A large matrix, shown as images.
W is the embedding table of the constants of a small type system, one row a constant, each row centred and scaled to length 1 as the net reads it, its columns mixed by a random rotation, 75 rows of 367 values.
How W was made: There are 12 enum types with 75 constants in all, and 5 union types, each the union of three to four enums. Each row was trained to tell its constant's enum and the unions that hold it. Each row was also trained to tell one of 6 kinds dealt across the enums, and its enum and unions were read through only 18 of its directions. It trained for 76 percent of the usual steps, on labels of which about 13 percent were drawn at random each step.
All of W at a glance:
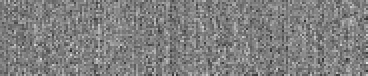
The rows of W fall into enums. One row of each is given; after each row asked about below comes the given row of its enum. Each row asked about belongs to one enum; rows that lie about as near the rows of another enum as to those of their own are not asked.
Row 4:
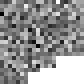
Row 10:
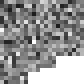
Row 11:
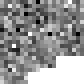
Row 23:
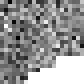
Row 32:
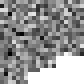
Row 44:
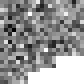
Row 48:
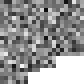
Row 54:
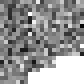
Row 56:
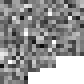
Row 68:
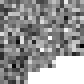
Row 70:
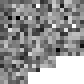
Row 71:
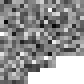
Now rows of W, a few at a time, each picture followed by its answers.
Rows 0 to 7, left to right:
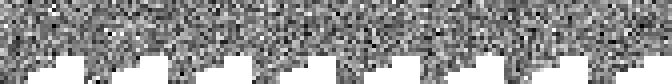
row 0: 23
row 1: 54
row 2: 44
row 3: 11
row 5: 32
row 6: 68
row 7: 71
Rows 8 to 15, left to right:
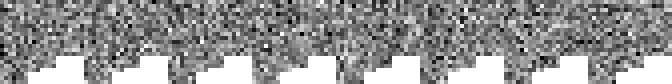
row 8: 11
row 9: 4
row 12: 4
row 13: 44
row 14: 48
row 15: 10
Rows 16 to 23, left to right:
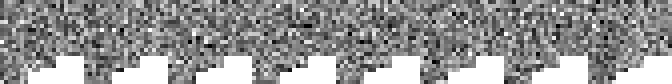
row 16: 4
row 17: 10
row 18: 56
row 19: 71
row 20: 71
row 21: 23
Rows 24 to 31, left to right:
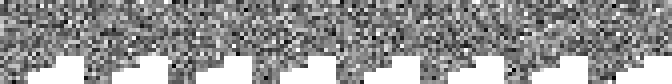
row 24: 71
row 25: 68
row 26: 23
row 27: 11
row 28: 10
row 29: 48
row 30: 32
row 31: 23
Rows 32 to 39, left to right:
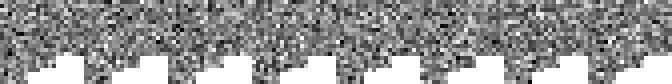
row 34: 44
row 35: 68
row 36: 48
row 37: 48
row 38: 48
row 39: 68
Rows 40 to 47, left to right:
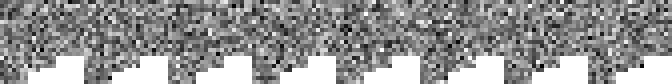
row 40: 4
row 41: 23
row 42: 10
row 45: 23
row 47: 32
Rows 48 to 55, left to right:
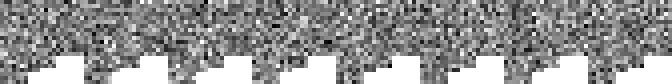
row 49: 68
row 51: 48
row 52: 32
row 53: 10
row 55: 32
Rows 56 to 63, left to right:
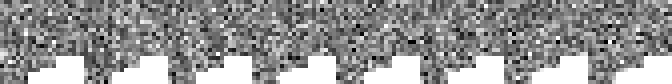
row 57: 54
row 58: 32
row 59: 32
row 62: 44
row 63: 68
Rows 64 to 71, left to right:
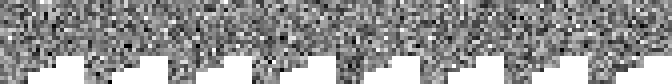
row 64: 10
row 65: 56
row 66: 4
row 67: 56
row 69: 10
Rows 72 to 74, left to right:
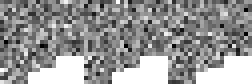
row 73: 56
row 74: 23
